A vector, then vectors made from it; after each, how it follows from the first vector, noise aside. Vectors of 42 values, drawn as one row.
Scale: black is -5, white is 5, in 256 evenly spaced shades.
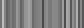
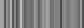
wrapped around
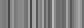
wrapped around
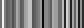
scaled up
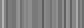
shrunk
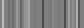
partly zeroed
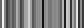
scaled up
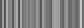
reversed
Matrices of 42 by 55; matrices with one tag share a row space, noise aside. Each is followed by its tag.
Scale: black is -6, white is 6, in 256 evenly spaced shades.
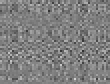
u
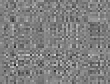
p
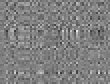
p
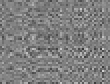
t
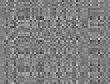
p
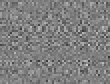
u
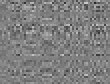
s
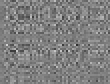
p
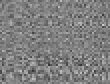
t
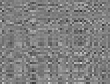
t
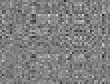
t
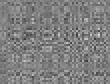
s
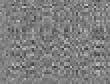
s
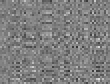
s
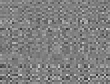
u
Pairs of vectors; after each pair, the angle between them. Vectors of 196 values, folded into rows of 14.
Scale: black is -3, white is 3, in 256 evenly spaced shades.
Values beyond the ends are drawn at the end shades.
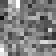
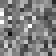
orthogonal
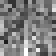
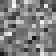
partly opposed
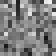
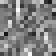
nearly opposite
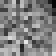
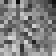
nearly parallel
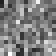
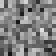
nearly opposite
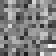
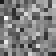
orthogonal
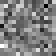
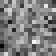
partly opposed
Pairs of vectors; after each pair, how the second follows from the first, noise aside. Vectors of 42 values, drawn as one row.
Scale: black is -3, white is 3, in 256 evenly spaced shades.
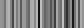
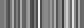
negated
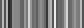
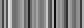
negated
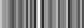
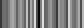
negated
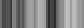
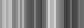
negated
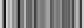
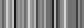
shuffled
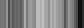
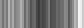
negated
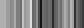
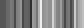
negated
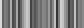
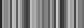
negated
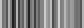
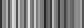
negated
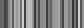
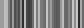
negated
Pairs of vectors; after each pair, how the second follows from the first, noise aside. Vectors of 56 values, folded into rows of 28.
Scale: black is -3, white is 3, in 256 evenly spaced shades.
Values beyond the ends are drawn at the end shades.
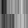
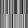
shuffled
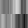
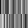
shuffled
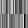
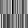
wrapped around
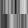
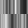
negated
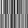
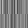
shrunk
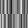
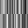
wrapped around
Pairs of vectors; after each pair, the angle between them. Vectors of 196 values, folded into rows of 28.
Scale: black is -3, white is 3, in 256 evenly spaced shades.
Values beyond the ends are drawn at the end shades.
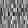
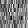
orthogonal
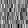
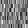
nearly parallel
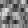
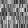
partly opposed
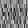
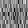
nearly parallel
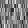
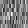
orthogonal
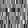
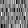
partly aligned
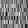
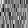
orthogonal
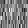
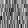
nearly opposite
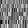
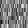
nearly parallel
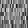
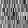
partly opposed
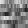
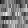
nearly opposite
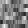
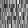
orthogonal
